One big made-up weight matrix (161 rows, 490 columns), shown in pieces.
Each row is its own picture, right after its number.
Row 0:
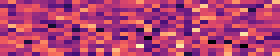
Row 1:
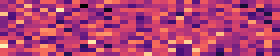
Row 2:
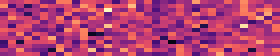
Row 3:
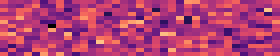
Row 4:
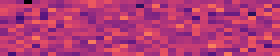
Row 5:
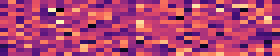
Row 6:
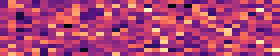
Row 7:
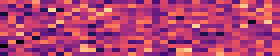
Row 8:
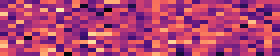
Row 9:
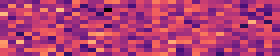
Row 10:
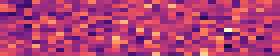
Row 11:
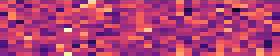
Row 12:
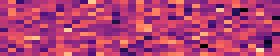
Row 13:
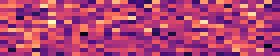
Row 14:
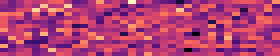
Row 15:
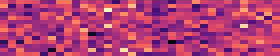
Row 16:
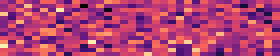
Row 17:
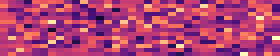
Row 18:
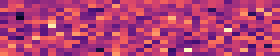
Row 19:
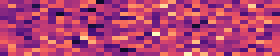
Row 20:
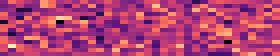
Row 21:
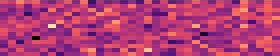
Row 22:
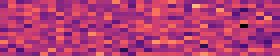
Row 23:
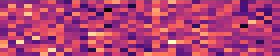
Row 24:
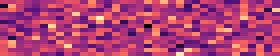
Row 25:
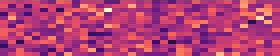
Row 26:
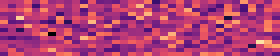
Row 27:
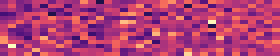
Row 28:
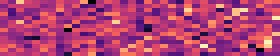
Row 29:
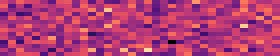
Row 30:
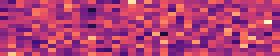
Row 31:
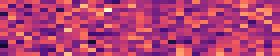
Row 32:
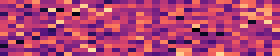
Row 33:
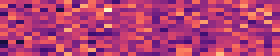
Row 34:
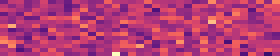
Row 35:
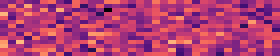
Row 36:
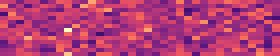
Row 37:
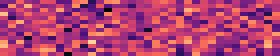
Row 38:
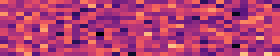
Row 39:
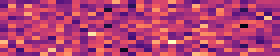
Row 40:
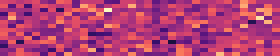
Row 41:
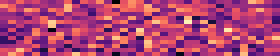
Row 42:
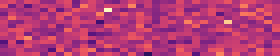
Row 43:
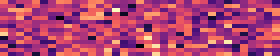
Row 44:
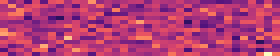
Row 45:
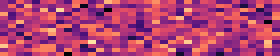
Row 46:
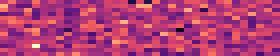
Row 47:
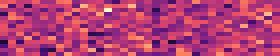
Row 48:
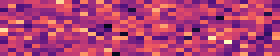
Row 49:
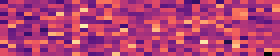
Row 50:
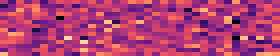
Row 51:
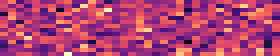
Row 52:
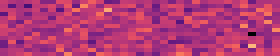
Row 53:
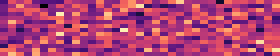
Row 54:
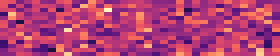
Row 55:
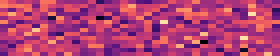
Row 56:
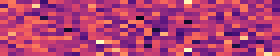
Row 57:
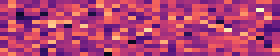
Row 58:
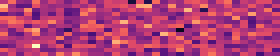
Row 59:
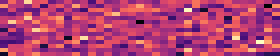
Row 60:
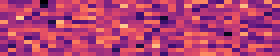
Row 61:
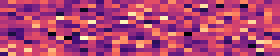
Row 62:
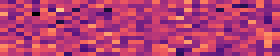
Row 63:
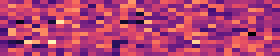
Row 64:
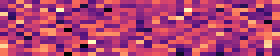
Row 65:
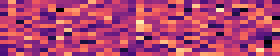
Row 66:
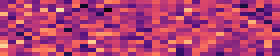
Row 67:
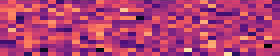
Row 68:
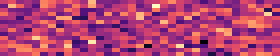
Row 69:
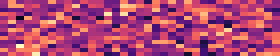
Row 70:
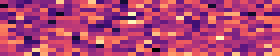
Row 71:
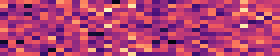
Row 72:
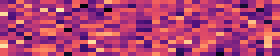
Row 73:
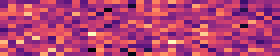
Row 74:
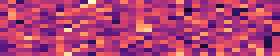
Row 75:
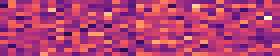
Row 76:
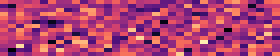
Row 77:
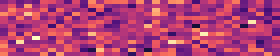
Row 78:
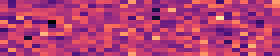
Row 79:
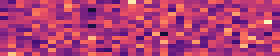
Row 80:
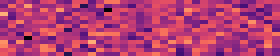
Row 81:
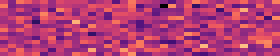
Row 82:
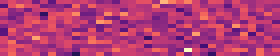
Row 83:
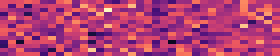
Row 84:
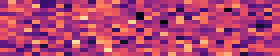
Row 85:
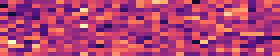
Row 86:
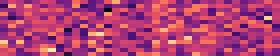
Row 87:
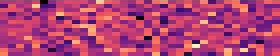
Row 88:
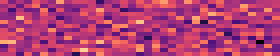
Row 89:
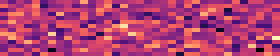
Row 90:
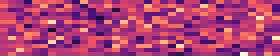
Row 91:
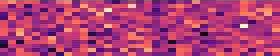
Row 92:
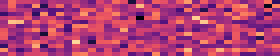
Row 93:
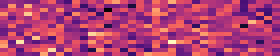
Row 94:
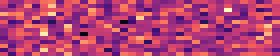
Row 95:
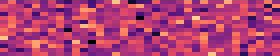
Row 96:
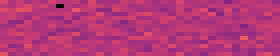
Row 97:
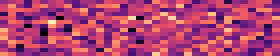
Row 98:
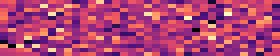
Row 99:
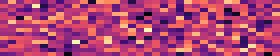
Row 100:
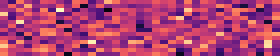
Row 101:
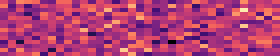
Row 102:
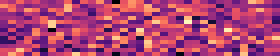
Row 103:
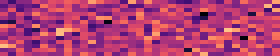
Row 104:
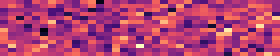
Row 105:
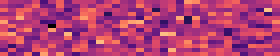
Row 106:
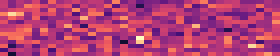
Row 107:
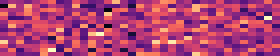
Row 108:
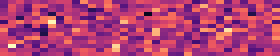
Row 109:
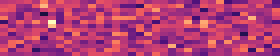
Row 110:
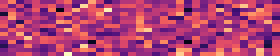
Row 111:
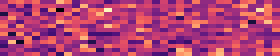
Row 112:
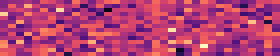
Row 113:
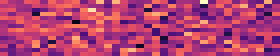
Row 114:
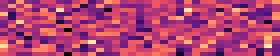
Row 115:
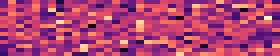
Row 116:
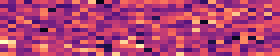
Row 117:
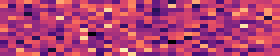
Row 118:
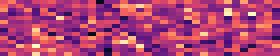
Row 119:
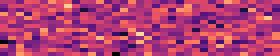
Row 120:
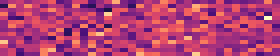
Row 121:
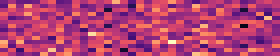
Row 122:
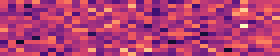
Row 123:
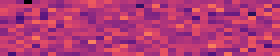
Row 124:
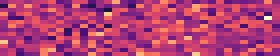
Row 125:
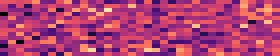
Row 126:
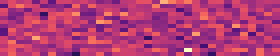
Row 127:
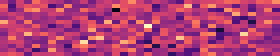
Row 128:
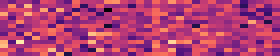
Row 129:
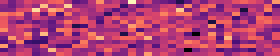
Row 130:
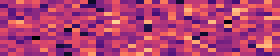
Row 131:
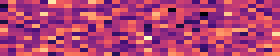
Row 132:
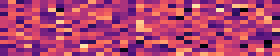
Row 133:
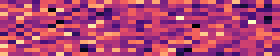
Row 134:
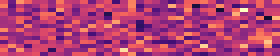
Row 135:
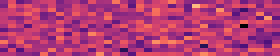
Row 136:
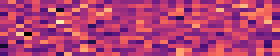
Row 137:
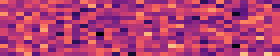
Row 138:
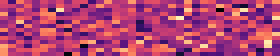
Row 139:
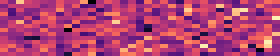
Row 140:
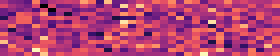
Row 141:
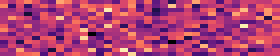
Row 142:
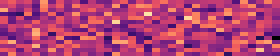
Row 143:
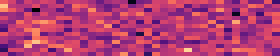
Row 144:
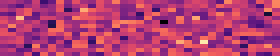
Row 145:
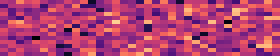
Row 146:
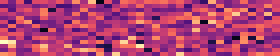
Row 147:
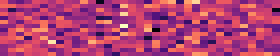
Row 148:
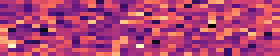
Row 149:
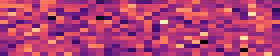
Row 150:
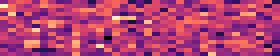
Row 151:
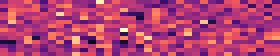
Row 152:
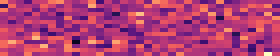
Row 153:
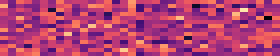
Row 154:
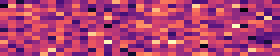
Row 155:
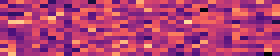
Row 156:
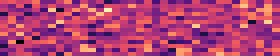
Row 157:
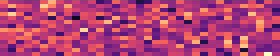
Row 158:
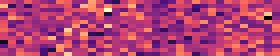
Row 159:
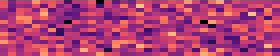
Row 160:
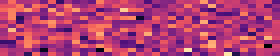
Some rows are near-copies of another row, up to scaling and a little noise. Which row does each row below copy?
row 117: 141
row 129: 14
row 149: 55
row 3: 105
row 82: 126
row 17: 90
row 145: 130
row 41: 102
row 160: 67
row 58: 46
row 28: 139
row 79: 30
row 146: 116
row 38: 137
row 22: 135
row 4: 123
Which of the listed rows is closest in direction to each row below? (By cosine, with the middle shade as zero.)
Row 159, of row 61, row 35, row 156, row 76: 61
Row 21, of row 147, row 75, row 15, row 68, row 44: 15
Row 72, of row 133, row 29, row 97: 133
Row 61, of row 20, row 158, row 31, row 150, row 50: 20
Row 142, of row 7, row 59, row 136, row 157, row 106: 59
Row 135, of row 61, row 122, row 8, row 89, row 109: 8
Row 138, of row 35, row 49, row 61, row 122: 35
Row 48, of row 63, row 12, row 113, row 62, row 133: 113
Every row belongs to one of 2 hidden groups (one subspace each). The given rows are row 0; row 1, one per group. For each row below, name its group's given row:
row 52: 1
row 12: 1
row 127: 0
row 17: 0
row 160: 0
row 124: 1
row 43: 0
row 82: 0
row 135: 1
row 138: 1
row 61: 0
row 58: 0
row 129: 0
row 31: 1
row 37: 1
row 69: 0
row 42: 1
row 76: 0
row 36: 1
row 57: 0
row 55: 0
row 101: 1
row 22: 1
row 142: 0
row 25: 1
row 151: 0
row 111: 1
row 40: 1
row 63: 0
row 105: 0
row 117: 1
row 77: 1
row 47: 1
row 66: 1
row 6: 0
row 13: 0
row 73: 1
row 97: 0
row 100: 1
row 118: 0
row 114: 1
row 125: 1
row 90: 0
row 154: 1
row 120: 1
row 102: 0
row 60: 0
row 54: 1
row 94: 0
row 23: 1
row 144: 0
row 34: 0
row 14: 0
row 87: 0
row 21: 1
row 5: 1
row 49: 0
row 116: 0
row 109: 0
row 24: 0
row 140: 0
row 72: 1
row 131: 0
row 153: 1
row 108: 0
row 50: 0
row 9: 1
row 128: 1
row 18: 0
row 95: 0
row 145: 1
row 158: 1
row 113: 0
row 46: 0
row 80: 1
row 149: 0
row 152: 0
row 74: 1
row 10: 0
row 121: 1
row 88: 0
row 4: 0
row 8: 1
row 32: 1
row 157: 0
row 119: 0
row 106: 0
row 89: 0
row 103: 0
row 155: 0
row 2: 1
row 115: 1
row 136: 1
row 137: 0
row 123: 0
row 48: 0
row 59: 0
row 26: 0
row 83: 1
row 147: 0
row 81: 1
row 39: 1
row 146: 0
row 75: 1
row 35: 1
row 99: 0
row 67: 0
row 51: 1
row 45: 1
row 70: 0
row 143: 0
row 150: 0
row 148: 0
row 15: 1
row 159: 0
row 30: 0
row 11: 1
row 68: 0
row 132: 1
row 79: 0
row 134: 1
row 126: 0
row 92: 0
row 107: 1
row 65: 1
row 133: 1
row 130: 1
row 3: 0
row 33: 1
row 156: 1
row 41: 0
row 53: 0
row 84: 0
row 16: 1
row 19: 0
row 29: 1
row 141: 1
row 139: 1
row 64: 1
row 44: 0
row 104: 0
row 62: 1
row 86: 1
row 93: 1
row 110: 1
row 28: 1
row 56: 0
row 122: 1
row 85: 0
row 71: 1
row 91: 1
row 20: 0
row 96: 0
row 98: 0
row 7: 1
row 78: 0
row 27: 0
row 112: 1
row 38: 0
